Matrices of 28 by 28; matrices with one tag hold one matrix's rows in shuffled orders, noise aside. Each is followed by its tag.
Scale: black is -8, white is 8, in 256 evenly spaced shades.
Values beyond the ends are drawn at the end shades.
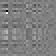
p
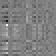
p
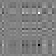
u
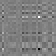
u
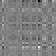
u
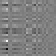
p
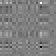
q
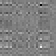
q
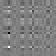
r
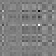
u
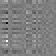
p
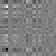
p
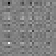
r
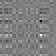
q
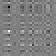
r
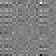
q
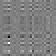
r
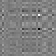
u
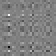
r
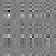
r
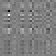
r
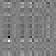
r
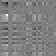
p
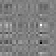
q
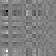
p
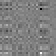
q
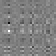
r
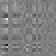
p
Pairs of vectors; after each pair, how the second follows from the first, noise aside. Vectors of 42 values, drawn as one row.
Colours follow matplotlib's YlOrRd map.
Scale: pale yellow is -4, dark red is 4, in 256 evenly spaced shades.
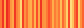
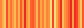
wrapped around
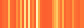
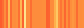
partly zeroed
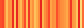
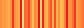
wrapped around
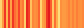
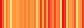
wrapped around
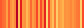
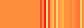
partly zeroed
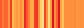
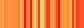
reversed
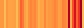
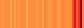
partly zeroed
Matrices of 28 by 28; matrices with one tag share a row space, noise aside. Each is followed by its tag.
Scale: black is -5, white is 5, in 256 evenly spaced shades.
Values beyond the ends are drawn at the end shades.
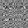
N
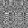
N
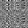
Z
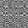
N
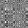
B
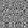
N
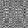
N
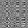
Z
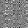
B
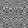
N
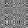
B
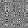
B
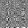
Z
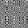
B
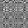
N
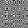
B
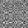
N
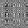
B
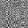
Z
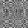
N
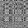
N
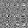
Z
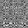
N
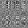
Z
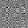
Z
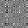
B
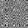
B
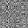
Z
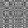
N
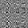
Z
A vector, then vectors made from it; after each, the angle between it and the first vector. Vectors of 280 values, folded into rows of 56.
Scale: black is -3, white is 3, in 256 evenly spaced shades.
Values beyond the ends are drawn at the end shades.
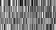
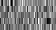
partly opposed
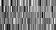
nearly opposite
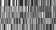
nearly parallel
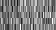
partly opposed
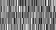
partly aligned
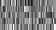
partly aligned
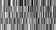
nearly parallel
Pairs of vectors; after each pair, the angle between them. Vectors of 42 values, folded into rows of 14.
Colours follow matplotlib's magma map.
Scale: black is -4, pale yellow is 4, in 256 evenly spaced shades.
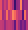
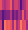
partly opposed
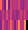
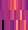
orthogonal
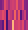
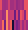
nearly opposite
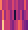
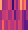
partly aligned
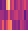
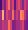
partly aligned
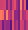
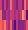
orthogonal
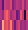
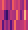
nearly opposite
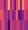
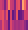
nearly parallel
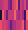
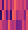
partly aligned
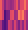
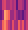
nearly opposite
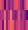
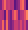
nearly opposite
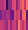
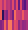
orthogonal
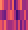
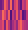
partly opposed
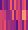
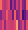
nearly opposite
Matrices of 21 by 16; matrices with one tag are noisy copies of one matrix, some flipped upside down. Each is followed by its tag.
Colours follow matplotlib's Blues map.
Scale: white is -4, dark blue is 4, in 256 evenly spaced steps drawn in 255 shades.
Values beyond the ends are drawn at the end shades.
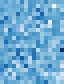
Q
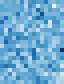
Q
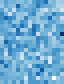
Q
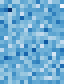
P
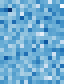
P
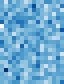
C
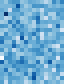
C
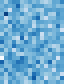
C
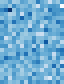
P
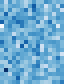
C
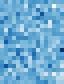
Q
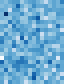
C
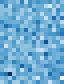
P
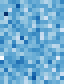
C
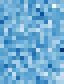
Q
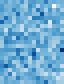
Q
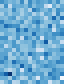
P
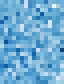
Q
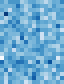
C
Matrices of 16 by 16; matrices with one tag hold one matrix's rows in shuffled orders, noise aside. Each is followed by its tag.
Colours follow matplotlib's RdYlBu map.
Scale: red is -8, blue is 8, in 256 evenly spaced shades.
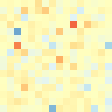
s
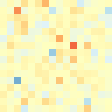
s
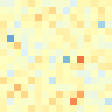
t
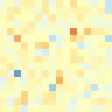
s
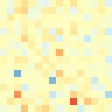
s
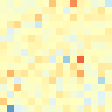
t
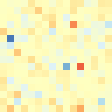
t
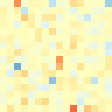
s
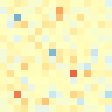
s
